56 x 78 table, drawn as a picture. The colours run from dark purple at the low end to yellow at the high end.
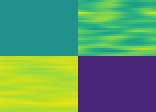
The table splits into 2 rows of 2 panels. Panel 1,1: middling, flat. Panel 1,2: high, streaked across. Panel 2,1: very high, streaked across, faint in contrast. Panel 2,2: very low, flat.
